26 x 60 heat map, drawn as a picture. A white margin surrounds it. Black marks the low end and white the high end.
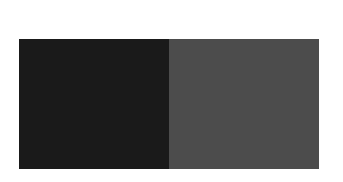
The table splits into one row of 2 panels. Panel 1,1: very low, flat. Panel 1,2: low, flat.
